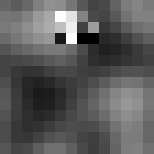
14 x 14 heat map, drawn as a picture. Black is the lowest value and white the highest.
Roughest part: top middle. Grain: blotchy. Odd patch: rougher, in the top middle. Histogram: skewed, a long tail of high values.
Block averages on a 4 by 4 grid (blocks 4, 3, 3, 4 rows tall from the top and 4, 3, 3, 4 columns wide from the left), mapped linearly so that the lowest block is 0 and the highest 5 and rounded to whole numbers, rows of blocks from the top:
3512 | 1201 | 0023 | 1113
